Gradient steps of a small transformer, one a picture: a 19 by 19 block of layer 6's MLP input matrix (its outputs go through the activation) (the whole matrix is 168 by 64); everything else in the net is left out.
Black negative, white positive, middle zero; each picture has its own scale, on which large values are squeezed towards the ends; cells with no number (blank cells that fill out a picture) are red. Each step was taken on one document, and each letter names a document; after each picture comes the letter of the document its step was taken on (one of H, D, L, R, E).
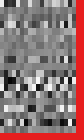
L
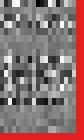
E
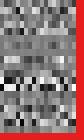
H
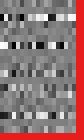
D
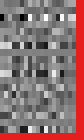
D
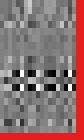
L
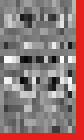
H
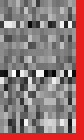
L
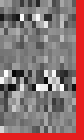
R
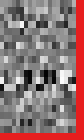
H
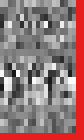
E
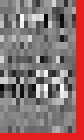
R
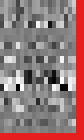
H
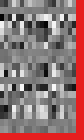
D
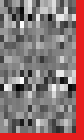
H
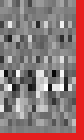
E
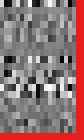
L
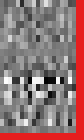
L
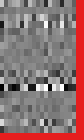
R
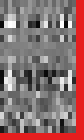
L
